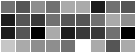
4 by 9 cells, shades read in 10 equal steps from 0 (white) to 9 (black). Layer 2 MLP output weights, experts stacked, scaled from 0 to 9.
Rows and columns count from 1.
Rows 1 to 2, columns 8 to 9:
5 6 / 3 4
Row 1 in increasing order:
3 3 4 5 5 5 6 6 8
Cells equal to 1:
0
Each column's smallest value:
2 3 4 3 3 0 3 3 3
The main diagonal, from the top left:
5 6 9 4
